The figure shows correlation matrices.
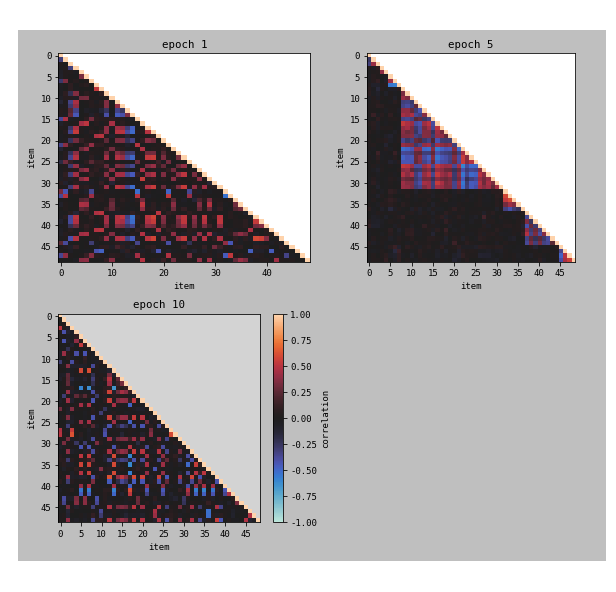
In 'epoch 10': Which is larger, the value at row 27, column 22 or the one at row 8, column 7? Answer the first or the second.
the first
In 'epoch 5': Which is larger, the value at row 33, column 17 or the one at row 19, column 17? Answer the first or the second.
the second
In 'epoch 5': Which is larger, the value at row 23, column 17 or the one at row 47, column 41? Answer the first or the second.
the second
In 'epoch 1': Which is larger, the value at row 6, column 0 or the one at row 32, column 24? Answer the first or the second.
the second
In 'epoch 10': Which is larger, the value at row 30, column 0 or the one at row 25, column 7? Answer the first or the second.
the second
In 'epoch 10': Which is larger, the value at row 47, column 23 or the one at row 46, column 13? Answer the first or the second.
the first
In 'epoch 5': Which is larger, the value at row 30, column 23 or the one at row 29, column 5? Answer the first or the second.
the second
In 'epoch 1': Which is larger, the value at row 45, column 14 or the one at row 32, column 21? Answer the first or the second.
the first
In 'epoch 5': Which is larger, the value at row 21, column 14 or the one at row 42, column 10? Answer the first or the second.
the first
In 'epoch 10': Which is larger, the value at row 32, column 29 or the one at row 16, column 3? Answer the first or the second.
the first
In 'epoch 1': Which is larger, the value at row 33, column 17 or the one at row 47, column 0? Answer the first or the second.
the first
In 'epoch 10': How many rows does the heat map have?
49
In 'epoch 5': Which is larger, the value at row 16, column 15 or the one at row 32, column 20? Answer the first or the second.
the second
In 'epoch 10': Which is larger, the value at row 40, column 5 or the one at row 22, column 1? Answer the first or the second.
the first
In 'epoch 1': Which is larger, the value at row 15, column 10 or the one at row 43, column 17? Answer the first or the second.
the second
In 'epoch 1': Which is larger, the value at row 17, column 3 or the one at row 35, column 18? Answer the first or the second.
the first
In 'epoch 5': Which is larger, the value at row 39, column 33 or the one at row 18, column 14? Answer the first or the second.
the second
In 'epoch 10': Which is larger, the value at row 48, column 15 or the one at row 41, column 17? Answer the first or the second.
the second
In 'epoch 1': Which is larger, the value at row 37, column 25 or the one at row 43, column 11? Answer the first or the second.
the second
